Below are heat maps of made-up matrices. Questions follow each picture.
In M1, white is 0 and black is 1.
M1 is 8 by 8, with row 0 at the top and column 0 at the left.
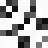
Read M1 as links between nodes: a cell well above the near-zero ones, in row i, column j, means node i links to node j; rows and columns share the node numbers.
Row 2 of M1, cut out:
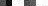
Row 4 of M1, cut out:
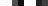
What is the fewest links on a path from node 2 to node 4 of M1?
1
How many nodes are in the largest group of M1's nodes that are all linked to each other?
4
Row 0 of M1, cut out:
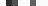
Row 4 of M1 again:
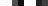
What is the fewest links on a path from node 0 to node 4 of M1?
2
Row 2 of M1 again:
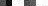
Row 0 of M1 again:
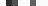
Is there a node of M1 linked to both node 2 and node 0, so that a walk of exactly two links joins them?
yes
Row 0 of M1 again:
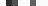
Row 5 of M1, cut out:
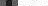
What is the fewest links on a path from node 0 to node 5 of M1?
1
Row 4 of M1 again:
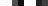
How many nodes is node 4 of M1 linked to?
4
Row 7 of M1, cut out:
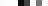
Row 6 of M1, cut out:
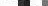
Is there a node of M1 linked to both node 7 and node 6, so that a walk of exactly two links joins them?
yes
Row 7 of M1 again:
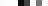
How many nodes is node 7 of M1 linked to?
3
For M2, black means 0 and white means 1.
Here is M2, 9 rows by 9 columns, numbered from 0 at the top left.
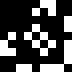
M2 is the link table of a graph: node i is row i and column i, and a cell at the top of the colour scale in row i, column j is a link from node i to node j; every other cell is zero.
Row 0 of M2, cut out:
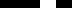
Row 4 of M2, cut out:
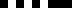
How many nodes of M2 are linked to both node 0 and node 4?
1
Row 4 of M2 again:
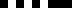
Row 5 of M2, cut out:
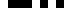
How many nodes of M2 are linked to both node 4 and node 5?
0
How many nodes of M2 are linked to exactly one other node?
2
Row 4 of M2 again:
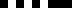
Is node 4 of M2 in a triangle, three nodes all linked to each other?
no
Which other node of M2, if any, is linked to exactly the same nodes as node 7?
node 2
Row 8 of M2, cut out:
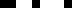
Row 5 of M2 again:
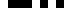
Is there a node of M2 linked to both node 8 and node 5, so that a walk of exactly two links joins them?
yes
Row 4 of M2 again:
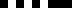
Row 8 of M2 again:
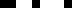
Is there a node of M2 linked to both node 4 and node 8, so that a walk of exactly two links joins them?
yes
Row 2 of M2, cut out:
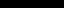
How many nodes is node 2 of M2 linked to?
1
